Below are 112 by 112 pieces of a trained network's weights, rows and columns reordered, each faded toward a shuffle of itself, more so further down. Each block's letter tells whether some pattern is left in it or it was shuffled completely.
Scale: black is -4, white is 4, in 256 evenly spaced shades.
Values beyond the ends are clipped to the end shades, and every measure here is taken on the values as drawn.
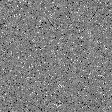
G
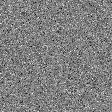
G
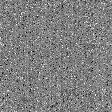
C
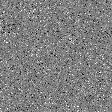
G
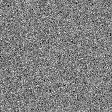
G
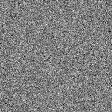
C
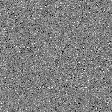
C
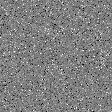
G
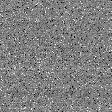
C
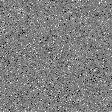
G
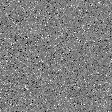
G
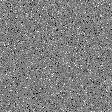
G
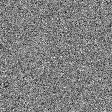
G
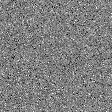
G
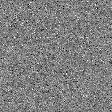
C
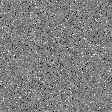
G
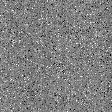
C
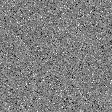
G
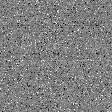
C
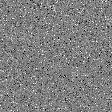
G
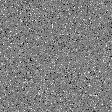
G
